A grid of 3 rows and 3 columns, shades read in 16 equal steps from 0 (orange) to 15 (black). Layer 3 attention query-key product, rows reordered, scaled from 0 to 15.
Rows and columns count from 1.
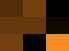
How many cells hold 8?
2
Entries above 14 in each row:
1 0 1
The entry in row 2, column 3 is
14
